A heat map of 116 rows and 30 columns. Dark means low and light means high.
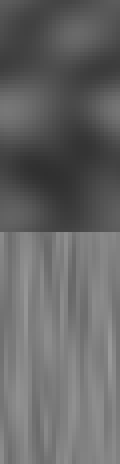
It is made of 2 by 1 panels. Panel 1,1: low, smooth. Panel 2,1: middling, streaked downward, faint in contrast.
